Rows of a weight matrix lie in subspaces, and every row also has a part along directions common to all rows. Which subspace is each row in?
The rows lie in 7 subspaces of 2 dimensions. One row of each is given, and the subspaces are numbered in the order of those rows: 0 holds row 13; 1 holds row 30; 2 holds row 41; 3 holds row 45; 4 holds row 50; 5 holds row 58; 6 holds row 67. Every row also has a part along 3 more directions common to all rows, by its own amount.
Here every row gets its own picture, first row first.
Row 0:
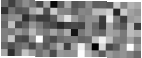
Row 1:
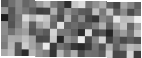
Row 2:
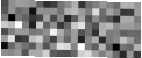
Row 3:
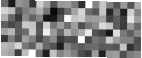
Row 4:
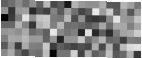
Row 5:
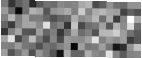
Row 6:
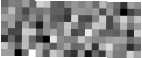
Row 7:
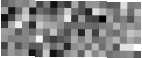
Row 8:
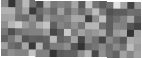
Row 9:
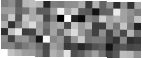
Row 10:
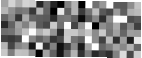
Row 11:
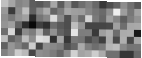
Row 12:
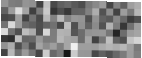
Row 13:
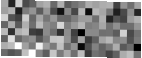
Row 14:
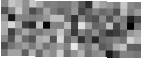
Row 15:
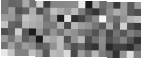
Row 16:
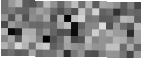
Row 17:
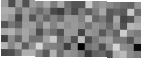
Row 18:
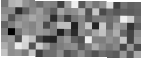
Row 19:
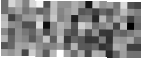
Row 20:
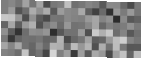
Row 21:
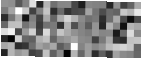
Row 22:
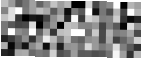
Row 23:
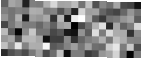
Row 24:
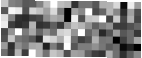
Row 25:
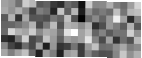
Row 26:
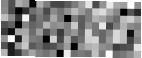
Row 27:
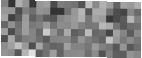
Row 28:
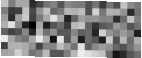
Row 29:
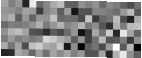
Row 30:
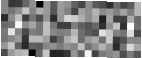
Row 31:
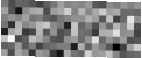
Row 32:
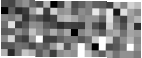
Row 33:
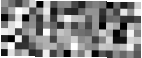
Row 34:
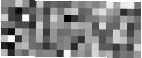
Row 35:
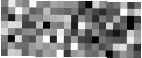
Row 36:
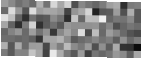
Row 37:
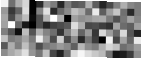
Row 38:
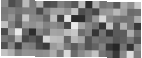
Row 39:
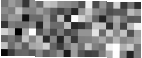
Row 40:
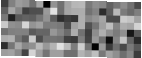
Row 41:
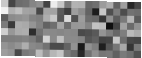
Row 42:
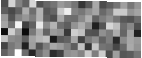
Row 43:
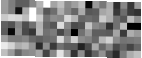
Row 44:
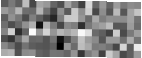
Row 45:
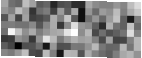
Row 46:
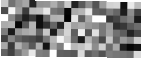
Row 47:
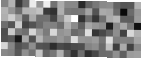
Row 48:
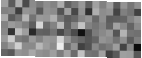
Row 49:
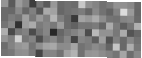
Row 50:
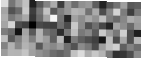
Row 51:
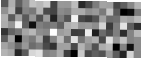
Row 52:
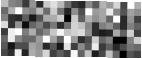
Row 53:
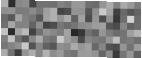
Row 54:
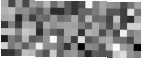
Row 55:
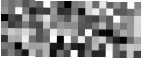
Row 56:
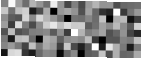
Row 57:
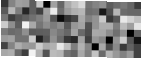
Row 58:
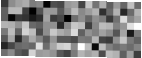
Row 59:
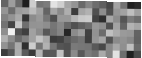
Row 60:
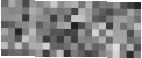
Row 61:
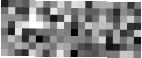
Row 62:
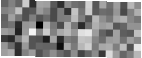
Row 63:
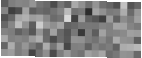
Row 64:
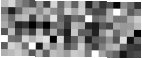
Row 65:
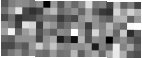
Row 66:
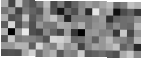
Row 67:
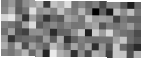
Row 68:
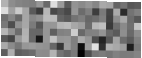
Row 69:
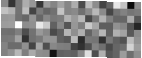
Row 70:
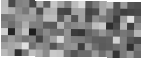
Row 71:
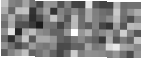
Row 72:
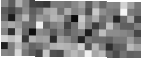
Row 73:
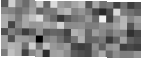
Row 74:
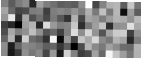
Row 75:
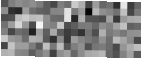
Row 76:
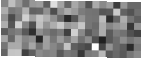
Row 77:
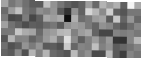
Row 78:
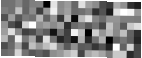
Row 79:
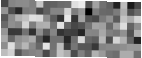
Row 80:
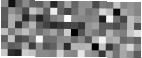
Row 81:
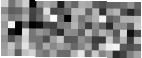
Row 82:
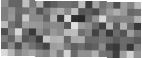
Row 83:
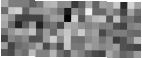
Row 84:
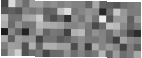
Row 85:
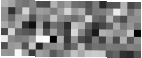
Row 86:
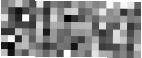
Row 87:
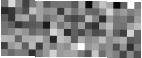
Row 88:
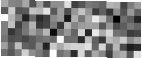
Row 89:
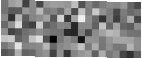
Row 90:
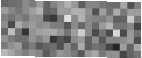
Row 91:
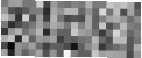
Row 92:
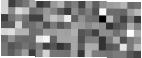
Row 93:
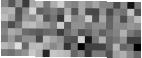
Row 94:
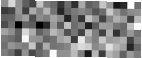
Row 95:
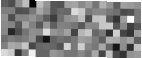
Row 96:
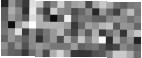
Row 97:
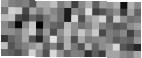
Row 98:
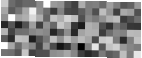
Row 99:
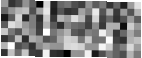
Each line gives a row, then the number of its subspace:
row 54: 0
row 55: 6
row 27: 0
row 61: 4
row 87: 4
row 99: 1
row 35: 1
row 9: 3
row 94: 4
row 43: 5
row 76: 2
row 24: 6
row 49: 5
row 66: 0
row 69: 4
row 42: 2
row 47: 5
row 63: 6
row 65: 5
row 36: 6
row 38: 3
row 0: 2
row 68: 2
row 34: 1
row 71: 4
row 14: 1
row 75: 6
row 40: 5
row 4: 6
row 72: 5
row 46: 6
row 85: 4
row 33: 1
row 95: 0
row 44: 0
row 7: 6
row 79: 6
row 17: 0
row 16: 3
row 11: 4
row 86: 1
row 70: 2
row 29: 0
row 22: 6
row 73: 2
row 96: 4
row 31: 1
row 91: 1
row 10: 3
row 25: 3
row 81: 4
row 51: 5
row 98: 5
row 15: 3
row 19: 1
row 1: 6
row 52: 6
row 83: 6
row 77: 6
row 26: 1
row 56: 2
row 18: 3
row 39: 3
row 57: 5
